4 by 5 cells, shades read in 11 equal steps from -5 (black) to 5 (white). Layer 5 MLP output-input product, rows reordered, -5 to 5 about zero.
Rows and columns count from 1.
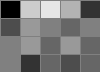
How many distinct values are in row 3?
3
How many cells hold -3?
2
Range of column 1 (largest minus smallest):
5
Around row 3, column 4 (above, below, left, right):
-1 -2 -1 -1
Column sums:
-7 2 2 0 -5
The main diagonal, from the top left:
-5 1 -1 -2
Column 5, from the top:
-3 0 -1 -1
